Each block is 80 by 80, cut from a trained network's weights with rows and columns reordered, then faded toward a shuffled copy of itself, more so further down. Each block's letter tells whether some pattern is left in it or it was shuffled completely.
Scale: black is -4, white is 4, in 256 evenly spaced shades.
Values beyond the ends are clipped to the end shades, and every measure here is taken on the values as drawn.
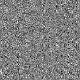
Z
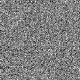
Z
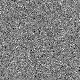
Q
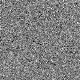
Q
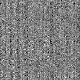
Z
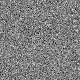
Q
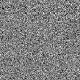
Z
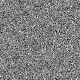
Q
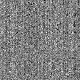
Z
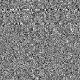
Z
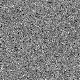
Q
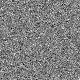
Q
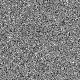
Q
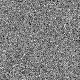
Q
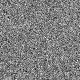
Q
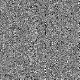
Z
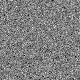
Q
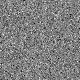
Q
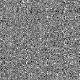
Z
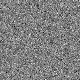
Q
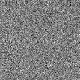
Z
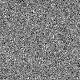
Q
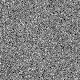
Q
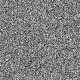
Q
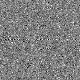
Z
